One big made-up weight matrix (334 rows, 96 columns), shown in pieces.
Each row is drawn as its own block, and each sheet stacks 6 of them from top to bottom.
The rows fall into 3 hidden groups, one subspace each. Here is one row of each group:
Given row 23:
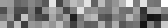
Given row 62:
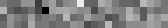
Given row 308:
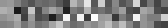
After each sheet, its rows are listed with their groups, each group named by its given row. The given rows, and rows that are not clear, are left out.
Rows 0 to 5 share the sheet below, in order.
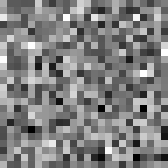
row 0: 308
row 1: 62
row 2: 308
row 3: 308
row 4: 62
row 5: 308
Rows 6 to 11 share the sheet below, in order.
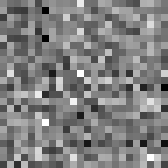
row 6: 62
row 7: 62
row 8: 308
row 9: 23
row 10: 62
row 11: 23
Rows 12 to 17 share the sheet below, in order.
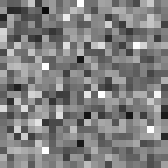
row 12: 62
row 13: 308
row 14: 62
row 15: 23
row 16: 23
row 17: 62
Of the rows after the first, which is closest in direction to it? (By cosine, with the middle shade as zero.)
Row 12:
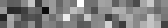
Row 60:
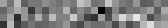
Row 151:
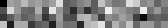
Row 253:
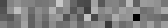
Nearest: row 60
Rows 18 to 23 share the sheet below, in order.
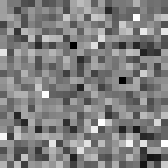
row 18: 308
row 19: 23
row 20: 308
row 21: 62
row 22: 23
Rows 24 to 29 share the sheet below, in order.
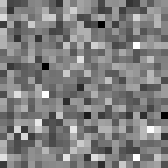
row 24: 308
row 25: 308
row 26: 62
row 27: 62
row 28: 23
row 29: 308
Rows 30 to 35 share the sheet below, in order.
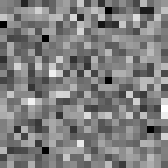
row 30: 308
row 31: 62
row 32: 308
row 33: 62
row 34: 23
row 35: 62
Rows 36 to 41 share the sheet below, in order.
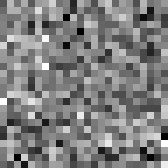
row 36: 308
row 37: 62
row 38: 62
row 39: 62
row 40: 62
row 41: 23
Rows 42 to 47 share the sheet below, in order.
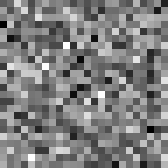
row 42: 23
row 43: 308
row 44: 62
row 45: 308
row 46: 23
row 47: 62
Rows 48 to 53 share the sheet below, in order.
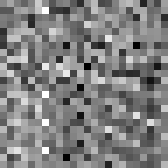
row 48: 62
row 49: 308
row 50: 23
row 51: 62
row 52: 62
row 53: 62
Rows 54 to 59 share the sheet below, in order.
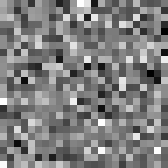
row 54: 308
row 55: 23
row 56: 23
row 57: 308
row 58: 23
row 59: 23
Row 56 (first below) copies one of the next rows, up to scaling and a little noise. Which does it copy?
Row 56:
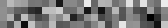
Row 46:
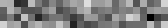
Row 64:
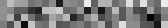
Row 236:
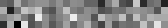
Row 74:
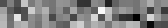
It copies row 64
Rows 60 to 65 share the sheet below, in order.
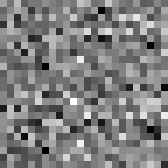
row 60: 23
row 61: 23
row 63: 23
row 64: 23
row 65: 62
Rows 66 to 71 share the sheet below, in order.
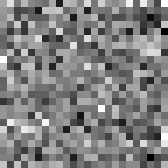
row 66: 23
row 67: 23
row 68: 308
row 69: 308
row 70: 62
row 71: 23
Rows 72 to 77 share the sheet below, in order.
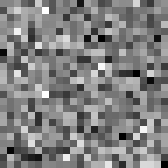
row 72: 62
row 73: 23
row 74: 23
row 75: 62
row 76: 308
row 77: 62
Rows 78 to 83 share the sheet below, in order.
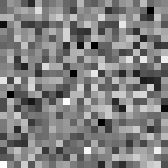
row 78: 308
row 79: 308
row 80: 23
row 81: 62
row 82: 23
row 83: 23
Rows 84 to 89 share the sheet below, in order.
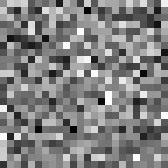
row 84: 23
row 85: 62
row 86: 308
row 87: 308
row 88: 23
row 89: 308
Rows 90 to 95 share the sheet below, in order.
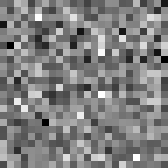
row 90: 23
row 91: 308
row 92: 23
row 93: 23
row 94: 62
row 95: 308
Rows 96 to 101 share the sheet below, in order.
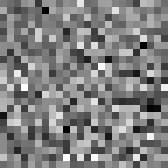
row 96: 62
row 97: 308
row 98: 23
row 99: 23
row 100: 308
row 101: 308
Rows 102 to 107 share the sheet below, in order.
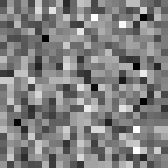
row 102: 308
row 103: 62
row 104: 308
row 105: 308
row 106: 308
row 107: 308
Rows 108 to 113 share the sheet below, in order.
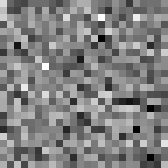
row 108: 308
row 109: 23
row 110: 62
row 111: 23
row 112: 308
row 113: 23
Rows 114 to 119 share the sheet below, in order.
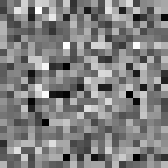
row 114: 308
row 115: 308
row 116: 62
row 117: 62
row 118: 62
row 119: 308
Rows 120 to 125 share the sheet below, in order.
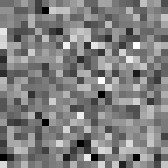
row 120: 62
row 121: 308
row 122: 308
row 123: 23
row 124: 62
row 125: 308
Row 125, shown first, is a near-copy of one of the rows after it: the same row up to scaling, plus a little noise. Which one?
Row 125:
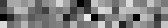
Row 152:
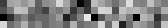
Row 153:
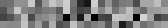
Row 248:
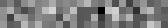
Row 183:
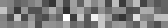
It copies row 152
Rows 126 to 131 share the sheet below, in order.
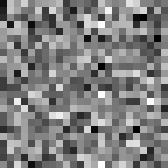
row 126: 308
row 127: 23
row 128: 23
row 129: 23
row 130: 308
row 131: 308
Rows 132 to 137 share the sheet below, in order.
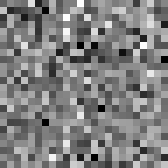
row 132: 62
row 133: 308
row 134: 23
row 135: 308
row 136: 62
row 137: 308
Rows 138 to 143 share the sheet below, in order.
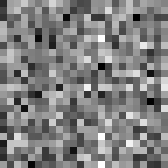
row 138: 308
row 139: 308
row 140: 23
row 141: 23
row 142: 308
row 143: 308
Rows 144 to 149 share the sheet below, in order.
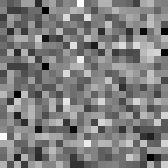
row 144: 62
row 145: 23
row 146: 62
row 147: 308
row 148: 23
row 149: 23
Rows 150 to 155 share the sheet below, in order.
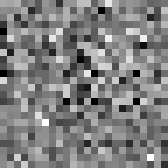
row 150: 23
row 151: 308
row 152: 308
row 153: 308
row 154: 62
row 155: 23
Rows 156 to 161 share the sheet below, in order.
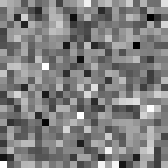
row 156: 23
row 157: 308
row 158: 62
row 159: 23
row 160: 62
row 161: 308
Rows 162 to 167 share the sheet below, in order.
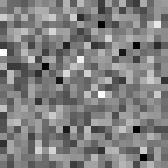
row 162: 308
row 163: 308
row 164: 62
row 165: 23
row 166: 308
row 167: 308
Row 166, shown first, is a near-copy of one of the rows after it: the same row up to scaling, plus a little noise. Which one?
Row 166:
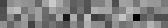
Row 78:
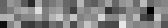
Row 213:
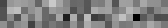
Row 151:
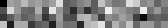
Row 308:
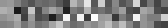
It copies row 213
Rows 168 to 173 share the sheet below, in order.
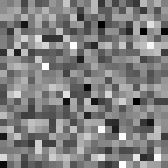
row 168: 308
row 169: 23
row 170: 62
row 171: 308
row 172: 308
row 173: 308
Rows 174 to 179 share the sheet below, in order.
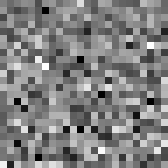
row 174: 62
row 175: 23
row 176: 62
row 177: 23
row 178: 308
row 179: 23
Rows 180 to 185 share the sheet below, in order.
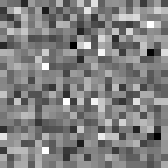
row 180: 23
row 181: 308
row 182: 62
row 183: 308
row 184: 308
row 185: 62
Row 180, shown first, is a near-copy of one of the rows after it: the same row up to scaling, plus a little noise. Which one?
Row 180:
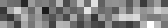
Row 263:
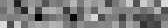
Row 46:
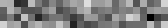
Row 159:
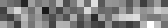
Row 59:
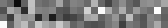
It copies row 159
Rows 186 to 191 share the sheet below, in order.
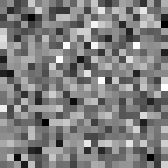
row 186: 62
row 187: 308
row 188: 308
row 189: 23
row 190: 62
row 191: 23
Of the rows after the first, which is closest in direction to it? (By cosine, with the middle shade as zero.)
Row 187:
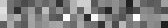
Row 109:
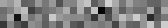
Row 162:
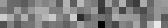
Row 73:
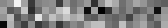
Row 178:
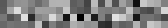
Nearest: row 162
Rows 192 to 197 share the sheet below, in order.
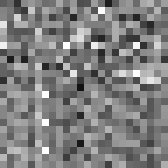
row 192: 23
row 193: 308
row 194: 23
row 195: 62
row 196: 62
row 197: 62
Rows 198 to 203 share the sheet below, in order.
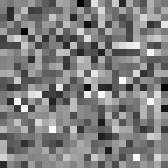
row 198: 308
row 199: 23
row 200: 308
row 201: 23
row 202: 308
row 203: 308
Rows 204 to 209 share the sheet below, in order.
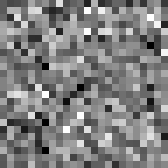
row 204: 23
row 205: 23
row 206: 62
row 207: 62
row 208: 62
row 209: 62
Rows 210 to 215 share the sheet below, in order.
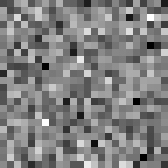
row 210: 23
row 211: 23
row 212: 62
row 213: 308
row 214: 62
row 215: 308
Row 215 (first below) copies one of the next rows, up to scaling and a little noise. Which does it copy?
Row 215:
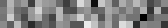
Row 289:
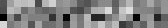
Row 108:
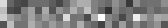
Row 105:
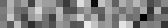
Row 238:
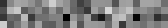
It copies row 105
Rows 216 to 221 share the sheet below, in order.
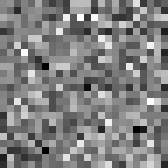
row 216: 308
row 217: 23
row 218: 62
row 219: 23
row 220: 308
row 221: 62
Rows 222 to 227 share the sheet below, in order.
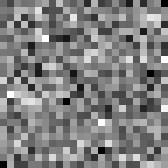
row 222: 23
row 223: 62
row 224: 23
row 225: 62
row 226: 23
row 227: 23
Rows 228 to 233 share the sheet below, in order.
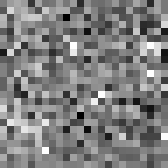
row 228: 62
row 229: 23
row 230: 23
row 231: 23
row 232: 62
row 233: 62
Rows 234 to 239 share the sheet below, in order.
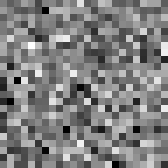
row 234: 62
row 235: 62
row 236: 23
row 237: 308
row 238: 308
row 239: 62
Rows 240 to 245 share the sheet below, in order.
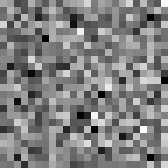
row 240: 23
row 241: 62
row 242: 62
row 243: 23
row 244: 308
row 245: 23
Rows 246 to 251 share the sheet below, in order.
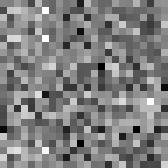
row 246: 62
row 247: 62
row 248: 308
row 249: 23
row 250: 308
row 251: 62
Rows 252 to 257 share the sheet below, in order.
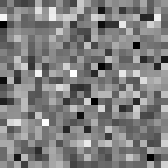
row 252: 308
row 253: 308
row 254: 23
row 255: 308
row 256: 62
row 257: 23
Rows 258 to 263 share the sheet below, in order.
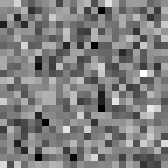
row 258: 23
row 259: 308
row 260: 308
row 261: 308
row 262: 62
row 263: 23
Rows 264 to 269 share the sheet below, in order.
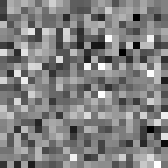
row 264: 308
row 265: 308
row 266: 23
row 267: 23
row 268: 23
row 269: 23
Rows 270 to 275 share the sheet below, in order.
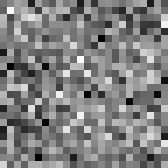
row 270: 62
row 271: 23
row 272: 62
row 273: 23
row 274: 62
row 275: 23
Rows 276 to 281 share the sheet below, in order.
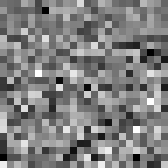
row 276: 62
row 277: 23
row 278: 23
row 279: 23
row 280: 308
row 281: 308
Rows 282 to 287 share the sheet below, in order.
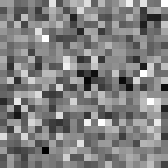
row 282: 23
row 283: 62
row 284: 308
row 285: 23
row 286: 23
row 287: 62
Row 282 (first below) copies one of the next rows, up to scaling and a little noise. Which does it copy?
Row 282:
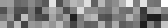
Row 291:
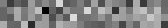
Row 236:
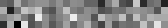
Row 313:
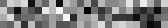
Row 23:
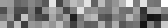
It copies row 23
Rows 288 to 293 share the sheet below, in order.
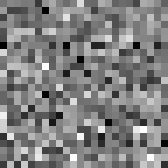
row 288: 62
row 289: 308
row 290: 62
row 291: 23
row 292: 308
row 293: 23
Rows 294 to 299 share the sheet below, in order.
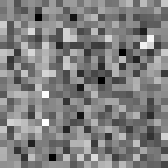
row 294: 23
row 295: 308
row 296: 308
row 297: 62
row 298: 62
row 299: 308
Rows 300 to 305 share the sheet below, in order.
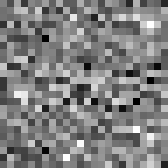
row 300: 23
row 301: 62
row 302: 23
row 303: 308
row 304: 23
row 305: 62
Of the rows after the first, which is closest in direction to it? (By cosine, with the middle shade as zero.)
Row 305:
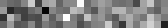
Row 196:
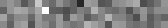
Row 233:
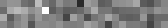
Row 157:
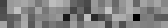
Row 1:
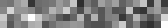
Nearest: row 157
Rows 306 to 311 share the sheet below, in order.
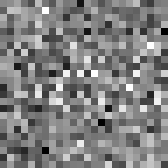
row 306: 62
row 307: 23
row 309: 308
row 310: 23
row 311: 62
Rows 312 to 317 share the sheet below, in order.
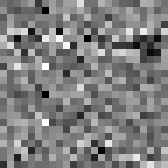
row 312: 62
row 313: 23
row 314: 62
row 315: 62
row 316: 62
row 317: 23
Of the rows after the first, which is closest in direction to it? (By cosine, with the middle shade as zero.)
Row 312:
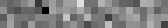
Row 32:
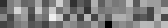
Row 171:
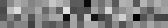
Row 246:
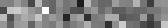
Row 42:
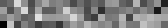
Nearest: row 42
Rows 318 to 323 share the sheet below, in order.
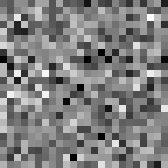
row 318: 23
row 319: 308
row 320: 23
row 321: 62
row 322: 308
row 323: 308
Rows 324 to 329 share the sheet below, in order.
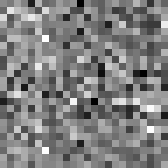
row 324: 62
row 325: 62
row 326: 308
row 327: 23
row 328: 23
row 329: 62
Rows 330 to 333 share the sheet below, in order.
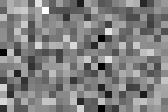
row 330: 62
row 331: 23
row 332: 23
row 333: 308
